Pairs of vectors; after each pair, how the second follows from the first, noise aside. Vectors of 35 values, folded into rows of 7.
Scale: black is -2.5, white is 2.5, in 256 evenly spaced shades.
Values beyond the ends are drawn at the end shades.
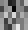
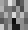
reversed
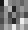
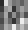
copied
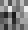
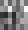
copied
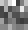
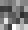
reversed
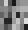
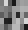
copied
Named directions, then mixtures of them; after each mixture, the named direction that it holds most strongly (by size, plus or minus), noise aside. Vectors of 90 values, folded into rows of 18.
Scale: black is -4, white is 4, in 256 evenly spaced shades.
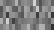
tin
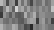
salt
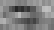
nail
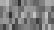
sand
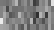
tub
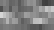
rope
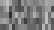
sand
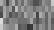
salt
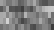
rope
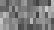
tub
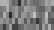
sand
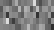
tin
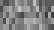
tin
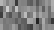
salt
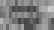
nail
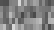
sand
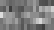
rope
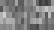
rope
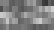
rope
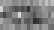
nail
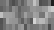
rope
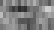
nail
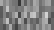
sand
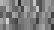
tin
